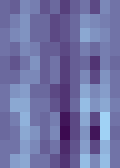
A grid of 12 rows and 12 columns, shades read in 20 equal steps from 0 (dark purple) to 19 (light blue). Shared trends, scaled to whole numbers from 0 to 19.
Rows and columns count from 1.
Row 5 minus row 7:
-1 -6 -4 4 -1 4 1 0 -6 -8 -3 -1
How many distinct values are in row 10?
9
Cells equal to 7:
7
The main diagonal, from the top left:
9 11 13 11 8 10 4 9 15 1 16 10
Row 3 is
10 12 13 9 9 6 7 9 15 13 12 10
